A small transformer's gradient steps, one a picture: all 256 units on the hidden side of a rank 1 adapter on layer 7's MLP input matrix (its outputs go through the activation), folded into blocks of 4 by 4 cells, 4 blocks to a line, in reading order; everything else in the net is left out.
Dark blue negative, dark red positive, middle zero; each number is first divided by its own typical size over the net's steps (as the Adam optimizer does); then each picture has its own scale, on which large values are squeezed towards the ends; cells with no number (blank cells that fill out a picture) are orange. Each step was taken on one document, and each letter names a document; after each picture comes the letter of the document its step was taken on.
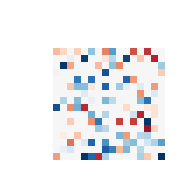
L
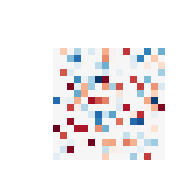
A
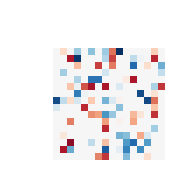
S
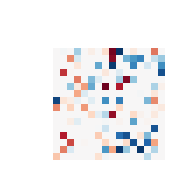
S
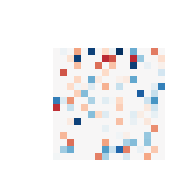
S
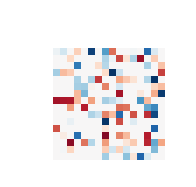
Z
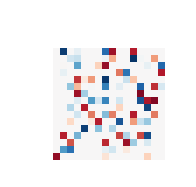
A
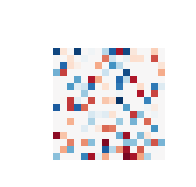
L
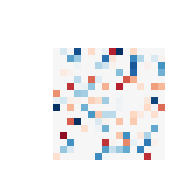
S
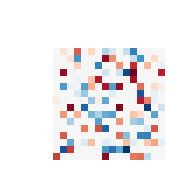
A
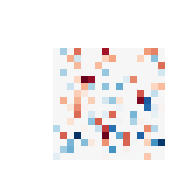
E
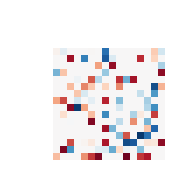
L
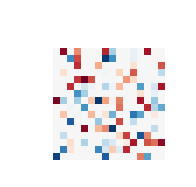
A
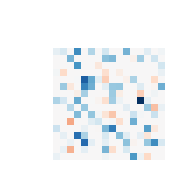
E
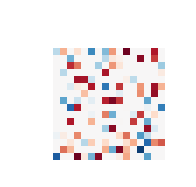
L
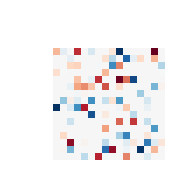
S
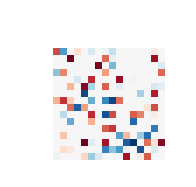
L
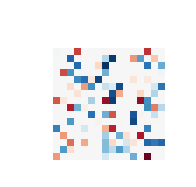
E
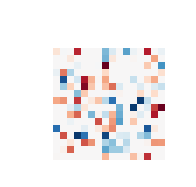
E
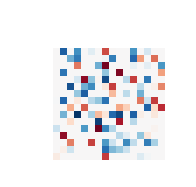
A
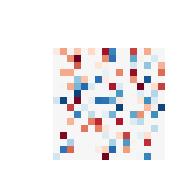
A
